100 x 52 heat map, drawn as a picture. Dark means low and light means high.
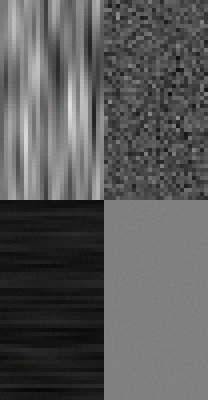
The table splits into 2 rows of 2 panels. Panel 1,1: middling, streaked downward, strong in contrast. Panel 1,2: low, fine-grained. Panel 2,1: very low, streaked across, faint in contrast. Panel 2,2: middling, flat.
